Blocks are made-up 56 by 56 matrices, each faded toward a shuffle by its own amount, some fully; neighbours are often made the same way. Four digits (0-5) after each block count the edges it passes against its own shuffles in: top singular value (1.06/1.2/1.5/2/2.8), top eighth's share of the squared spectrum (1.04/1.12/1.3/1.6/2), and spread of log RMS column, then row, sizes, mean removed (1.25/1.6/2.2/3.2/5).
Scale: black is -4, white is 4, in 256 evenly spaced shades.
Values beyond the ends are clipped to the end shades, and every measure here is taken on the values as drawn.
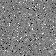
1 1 0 0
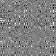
4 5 3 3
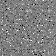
2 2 1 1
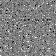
3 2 0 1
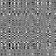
5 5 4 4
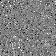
3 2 1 0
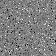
0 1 0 0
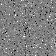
0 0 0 0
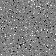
0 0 0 0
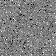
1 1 0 0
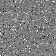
1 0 0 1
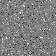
1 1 0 0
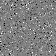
0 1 0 0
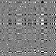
5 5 3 3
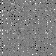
2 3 2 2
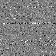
2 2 0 2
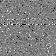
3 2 0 1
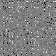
3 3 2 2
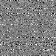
1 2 0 3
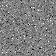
0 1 0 0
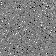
0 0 0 0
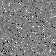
0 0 0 0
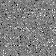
1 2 0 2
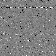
3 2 0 1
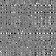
4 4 2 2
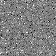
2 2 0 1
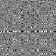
4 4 2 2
